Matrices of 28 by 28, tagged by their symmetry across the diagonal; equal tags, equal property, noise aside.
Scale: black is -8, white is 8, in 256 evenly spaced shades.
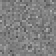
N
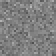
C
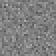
N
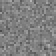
N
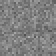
C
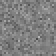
N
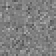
N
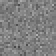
C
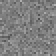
C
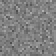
N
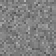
C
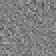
N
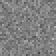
N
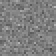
C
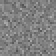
N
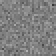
C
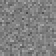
C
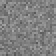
C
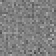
N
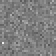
C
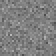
C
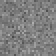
C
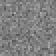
N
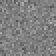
C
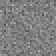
N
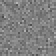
N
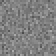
C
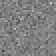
N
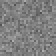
N
